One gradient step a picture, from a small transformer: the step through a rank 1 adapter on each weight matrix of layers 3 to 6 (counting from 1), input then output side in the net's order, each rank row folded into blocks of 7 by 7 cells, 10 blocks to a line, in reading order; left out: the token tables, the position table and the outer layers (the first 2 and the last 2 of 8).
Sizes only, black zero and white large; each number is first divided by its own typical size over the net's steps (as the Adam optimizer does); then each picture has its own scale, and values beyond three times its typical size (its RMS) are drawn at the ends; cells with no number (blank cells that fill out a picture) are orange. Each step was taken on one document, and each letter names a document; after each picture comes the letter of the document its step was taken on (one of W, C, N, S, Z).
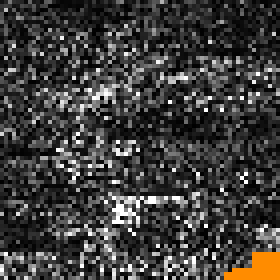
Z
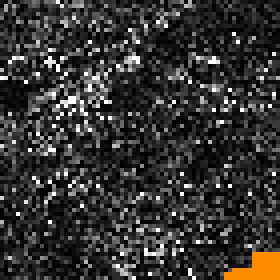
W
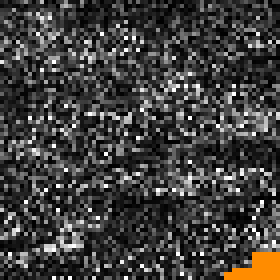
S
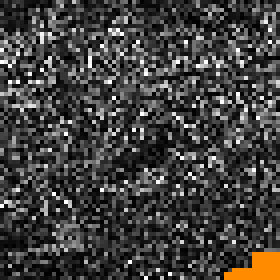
S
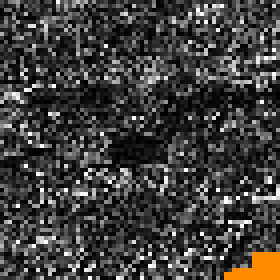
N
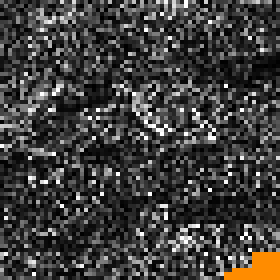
Z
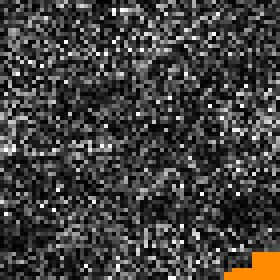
S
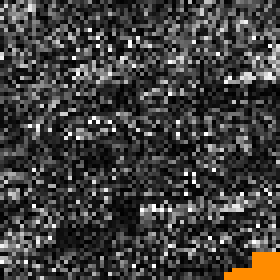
N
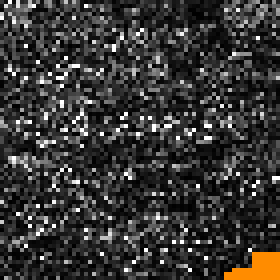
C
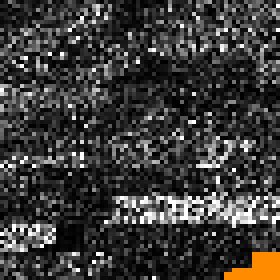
N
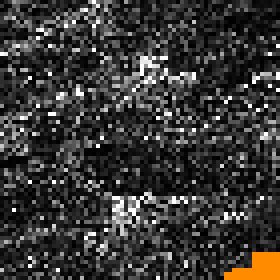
Z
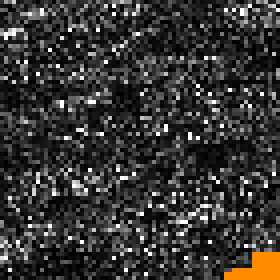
C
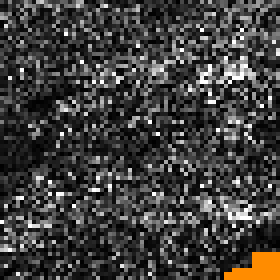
N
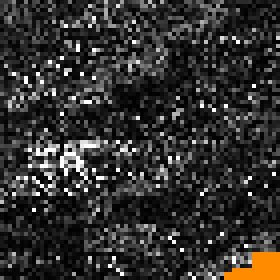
W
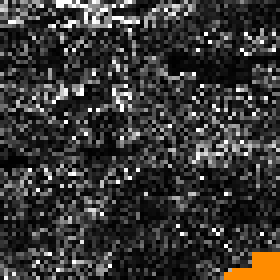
Z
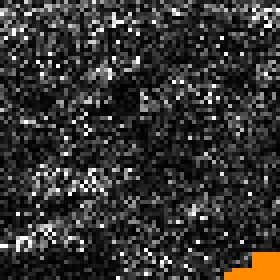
C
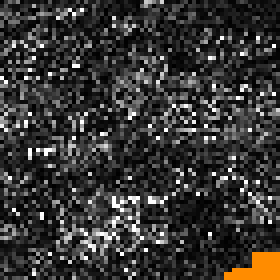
Z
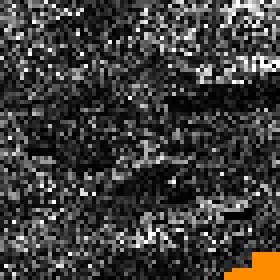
N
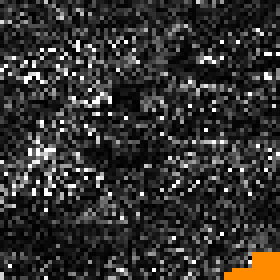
W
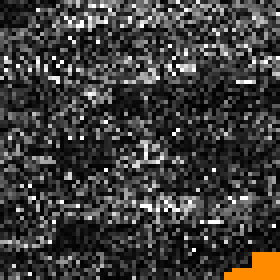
N
